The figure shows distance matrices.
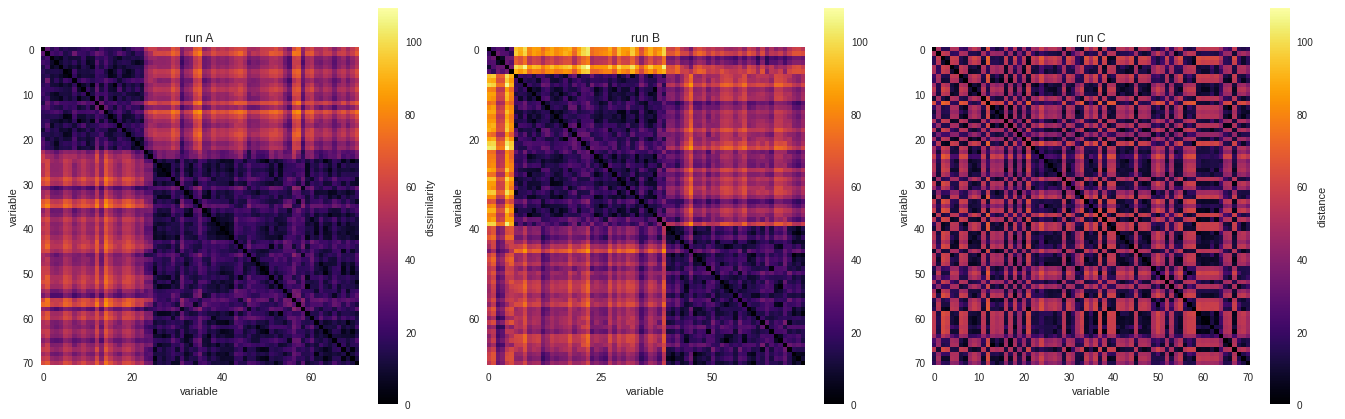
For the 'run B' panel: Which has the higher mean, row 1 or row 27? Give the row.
1
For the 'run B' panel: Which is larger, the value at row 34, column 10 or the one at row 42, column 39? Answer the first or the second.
the second
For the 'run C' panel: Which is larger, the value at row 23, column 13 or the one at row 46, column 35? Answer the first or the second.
the first
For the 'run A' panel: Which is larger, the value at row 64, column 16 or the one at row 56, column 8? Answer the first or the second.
the second
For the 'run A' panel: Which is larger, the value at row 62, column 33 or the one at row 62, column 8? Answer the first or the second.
the second
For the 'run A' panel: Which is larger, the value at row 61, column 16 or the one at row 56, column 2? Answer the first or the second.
the second
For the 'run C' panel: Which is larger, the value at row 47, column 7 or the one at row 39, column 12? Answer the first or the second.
the second
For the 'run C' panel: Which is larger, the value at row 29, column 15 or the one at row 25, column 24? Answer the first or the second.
the second
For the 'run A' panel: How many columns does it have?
71
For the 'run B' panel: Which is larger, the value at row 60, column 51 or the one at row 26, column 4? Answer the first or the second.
the second
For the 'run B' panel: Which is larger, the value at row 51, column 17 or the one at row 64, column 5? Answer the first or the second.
the second
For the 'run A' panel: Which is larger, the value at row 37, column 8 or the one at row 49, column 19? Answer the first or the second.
the second
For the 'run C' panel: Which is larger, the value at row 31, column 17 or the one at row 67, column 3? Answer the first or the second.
the second
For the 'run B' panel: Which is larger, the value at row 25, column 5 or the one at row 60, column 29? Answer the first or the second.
the first
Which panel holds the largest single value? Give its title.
run B
